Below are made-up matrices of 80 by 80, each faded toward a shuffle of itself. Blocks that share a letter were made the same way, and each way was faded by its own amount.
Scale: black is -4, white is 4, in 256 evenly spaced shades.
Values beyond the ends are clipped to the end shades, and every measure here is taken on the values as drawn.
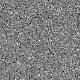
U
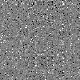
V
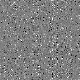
V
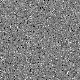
U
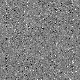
U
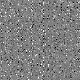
V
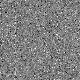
U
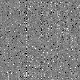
V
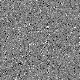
U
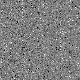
U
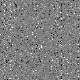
V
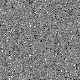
U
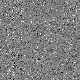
U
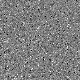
U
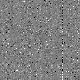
V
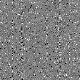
V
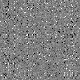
V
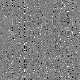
V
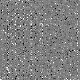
V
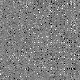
V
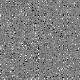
V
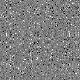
V
